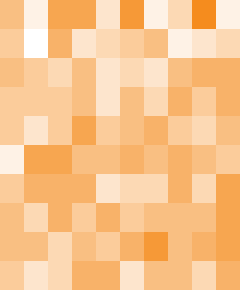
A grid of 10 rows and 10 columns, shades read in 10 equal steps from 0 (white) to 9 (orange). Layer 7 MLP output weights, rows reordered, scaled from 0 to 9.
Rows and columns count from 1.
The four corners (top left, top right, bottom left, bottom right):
5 1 4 6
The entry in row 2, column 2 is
0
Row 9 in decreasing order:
8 7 6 6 5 5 5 5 4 3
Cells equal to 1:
5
